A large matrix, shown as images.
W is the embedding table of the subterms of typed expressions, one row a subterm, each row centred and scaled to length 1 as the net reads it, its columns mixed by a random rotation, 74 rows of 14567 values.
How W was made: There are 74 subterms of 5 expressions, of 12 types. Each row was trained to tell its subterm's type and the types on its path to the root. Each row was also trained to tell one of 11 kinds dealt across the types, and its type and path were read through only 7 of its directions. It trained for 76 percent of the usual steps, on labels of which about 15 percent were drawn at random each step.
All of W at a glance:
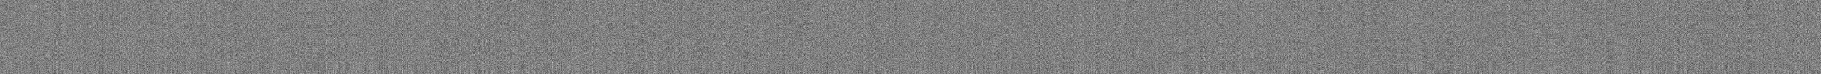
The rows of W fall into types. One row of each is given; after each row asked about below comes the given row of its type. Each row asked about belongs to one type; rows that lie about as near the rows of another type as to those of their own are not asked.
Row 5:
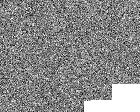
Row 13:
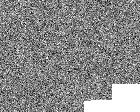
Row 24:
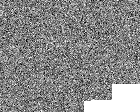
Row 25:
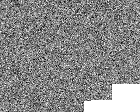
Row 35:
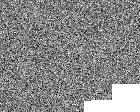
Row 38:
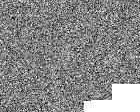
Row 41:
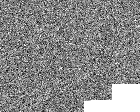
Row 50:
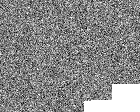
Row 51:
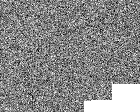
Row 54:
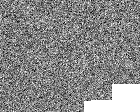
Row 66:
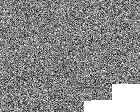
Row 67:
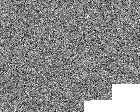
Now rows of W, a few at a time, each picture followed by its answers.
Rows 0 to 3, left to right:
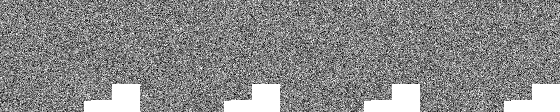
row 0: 13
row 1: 41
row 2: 41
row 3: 35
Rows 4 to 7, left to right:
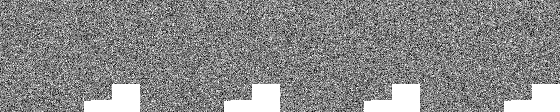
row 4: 24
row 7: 5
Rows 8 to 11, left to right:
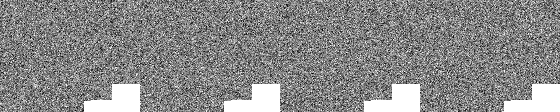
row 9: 5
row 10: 54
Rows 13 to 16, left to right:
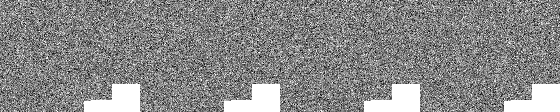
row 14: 67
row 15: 24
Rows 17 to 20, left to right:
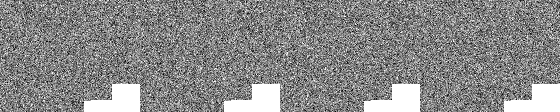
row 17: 66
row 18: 5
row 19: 66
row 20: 5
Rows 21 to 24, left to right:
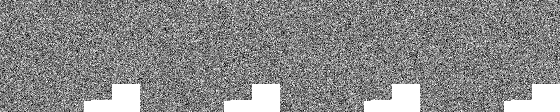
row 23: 24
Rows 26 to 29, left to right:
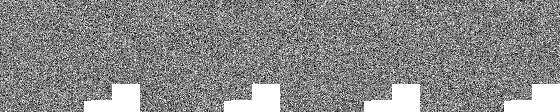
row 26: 13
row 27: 35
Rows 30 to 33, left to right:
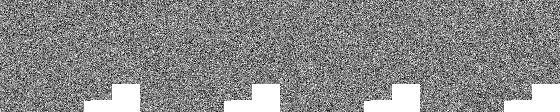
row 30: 54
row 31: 67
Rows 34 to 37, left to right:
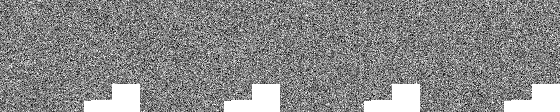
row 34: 35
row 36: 35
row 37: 5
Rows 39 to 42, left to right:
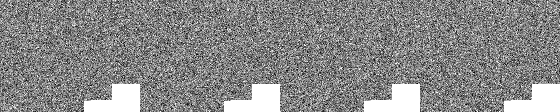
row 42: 50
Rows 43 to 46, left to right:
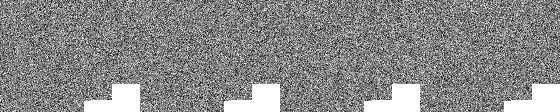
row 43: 25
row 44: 67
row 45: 54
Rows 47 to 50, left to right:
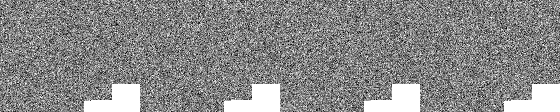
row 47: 51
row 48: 5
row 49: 67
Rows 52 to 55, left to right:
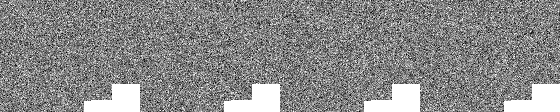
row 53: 35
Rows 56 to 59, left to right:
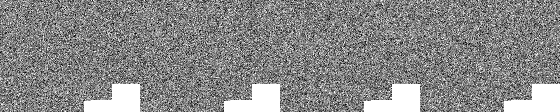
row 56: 13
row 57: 67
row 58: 66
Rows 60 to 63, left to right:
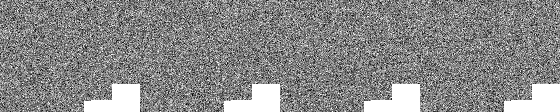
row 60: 35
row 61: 50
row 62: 66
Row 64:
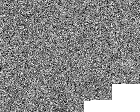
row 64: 54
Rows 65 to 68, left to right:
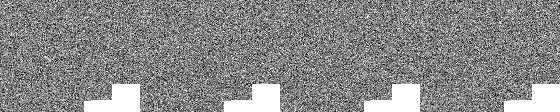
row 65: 13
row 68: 67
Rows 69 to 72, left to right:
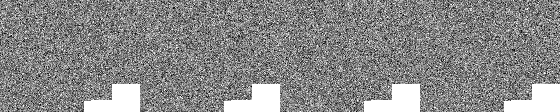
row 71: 41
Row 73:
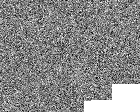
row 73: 41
